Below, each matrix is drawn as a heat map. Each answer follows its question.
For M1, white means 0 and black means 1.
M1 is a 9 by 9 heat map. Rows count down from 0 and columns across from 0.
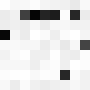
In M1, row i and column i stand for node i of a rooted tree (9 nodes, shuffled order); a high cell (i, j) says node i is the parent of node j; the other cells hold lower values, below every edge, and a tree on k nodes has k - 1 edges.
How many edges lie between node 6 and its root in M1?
2
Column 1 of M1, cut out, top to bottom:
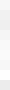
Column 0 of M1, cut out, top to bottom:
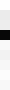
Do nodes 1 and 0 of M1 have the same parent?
no
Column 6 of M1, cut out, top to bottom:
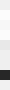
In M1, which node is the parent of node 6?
7
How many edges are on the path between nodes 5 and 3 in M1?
2
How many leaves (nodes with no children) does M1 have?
5
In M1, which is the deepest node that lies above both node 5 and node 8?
1
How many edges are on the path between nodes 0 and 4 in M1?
3
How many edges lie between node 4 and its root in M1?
1
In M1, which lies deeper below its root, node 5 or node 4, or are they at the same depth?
the same depth
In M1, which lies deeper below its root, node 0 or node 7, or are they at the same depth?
node 0
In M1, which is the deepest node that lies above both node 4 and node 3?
1
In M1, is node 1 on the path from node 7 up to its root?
yes
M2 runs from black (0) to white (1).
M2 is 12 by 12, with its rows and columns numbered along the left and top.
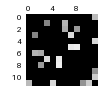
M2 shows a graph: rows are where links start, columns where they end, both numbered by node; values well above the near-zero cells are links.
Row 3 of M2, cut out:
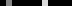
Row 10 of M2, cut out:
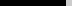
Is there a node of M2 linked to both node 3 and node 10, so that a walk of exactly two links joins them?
no
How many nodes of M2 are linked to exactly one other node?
4
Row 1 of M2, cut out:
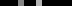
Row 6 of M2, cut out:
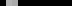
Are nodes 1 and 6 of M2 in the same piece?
yes
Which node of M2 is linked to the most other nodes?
node 11
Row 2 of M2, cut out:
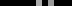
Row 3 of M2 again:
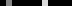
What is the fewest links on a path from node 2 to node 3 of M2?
3
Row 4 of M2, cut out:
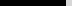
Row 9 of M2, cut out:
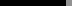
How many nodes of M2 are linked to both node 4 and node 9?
1
